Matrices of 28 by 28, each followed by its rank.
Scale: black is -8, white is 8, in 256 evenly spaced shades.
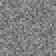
full rank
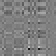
two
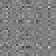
three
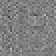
five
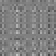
two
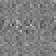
five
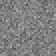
full rank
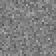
full rank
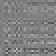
three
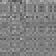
three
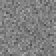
full rank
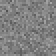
full rank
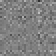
five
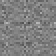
five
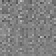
five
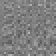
five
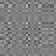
two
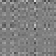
two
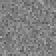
full rank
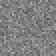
full rank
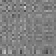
three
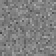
full rank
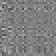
three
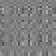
two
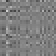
two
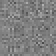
five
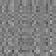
three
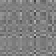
two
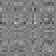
three
